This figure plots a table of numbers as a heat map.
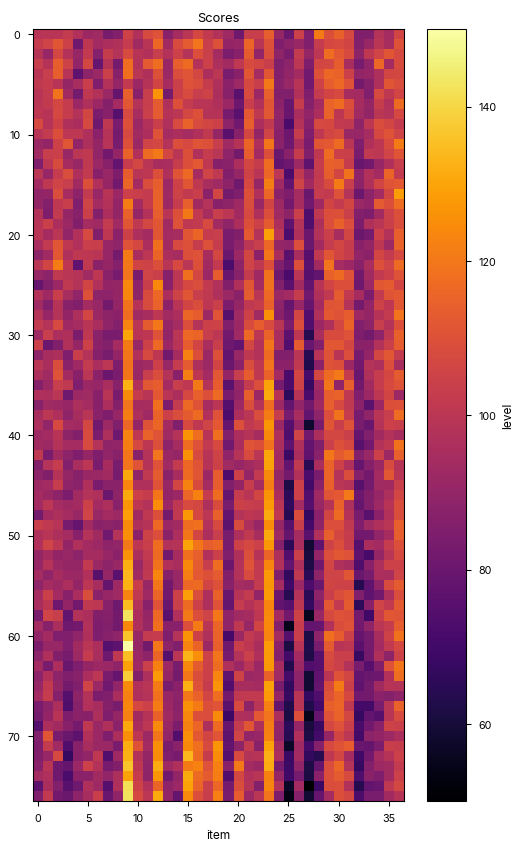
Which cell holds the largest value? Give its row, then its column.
61, 9
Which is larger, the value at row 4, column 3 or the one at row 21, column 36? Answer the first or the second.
the second
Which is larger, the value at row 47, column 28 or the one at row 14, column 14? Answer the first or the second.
the second
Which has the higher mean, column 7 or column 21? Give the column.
21
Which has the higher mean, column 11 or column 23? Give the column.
23
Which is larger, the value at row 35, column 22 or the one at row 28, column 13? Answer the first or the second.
the first
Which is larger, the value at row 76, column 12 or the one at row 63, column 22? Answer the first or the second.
the first
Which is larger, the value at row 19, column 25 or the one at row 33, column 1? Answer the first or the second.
the second
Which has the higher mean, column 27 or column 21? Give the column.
21
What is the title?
Scores
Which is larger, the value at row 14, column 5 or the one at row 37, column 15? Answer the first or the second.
the second
